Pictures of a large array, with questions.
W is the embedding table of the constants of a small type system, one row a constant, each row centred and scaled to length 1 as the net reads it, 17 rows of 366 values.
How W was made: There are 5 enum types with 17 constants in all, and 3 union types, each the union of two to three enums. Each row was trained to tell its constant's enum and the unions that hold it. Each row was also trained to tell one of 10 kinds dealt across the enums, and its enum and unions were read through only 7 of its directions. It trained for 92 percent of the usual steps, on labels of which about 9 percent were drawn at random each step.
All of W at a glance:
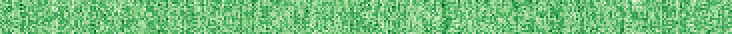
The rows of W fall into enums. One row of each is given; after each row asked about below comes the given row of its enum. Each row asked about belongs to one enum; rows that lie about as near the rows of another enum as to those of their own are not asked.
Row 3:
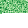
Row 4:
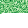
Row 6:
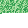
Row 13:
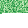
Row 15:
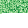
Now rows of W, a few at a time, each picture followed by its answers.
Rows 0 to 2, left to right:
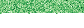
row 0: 15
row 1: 13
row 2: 15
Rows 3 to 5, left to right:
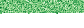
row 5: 3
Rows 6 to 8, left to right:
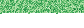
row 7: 6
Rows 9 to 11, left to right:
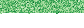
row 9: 13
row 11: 3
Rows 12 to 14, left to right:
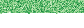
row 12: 4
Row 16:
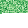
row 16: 3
